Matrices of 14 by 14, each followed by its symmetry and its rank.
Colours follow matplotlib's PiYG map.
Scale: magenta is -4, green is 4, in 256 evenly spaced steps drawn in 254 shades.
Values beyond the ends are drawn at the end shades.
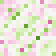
symmetric, full rank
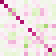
symmetric, full rank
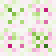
symmetric, rank three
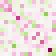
symmetric, full rank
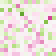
neither, full rank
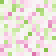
neither, full rank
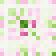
symmetric, rank three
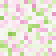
neither, full rank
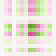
neither, rank one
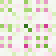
symmetric, rank three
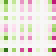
neither, rank one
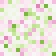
symmetric, full rank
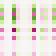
neither, rank one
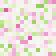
neither, full rank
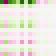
neither, rank one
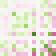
symmetric, rank three
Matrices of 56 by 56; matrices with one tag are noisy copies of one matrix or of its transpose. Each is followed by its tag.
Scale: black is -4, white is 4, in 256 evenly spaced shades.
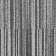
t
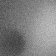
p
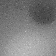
p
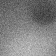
p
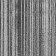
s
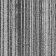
s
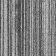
s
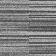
t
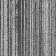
s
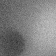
p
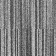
t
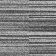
t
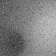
p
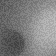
p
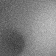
p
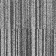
t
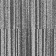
t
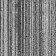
s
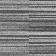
t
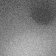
p
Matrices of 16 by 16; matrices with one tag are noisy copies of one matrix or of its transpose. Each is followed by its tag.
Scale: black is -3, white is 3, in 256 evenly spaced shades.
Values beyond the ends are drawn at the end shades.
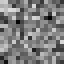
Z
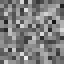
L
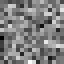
L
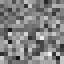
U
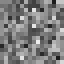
U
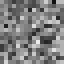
U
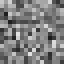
Z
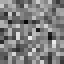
Z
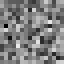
U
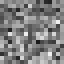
U
